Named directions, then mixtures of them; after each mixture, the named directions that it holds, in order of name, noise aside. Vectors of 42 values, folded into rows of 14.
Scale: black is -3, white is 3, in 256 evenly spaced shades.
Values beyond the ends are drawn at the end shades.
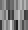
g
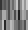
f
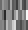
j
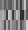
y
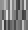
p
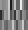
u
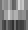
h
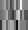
g, u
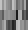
f, j, p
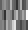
j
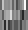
h, p, y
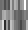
f, p, y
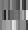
h, j, y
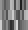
g, u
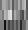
h, p, y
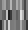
g, y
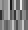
u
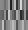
u, y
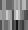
g, h, y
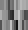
g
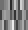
f, u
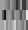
f, h, j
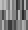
f, p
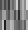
f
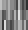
f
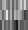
g, h, p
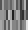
y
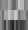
h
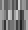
h, j, y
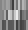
h, y
